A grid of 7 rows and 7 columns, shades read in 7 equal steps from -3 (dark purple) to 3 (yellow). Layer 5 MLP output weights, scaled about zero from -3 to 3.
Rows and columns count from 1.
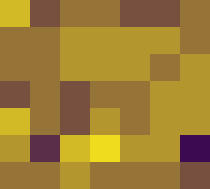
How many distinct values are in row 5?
4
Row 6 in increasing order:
-3 -2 1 1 1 2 3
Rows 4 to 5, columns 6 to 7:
1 1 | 1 1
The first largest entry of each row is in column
1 3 3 6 1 4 3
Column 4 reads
0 1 1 0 1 3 0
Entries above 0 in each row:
1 4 4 2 4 5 1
